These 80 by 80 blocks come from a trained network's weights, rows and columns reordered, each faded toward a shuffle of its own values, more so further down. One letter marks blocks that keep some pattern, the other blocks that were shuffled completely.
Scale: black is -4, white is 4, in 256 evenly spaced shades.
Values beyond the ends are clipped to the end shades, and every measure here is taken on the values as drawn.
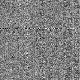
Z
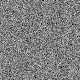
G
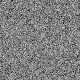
G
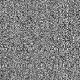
Z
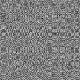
Z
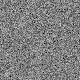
G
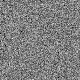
G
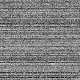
Z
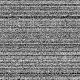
Z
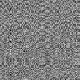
Z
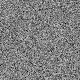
G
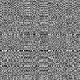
Z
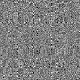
Z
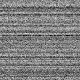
Z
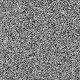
G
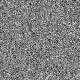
G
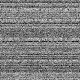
Z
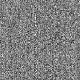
Z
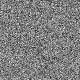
G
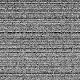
Z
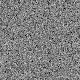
G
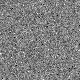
G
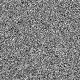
G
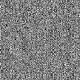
Z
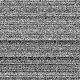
Z
